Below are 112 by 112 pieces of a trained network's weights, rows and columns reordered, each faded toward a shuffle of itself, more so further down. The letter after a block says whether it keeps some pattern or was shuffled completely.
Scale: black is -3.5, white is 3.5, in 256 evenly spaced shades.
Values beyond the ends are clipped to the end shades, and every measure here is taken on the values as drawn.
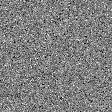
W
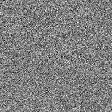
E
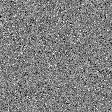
W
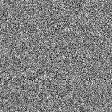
E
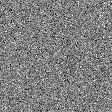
W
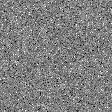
W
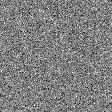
W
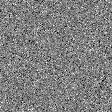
W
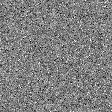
W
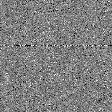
E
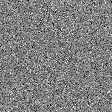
W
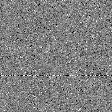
E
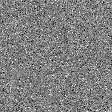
W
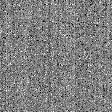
E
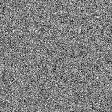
E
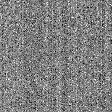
E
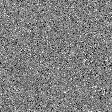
W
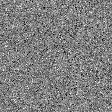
W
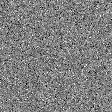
W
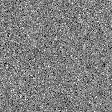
W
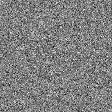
E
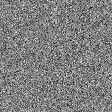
E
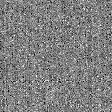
E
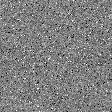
W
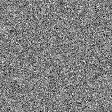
E
